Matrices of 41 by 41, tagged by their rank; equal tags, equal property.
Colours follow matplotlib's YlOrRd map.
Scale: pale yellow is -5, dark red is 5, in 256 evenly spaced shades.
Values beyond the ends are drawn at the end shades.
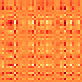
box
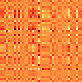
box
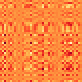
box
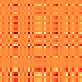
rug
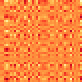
box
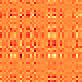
box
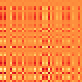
rug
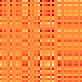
rug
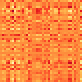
box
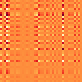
rug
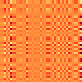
rug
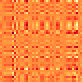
box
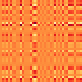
rug
